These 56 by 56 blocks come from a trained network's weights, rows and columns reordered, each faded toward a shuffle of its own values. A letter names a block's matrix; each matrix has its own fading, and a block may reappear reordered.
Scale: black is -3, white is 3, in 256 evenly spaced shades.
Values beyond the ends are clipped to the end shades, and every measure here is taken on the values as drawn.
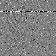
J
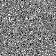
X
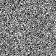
X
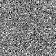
X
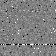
J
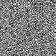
X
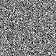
X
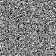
X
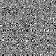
J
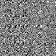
J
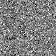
X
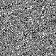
X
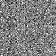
X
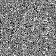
X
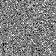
X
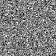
X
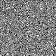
X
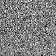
X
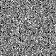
X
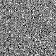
X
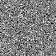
X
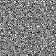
J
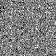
X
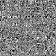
J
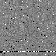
J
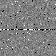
J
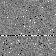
J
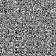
J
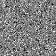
X
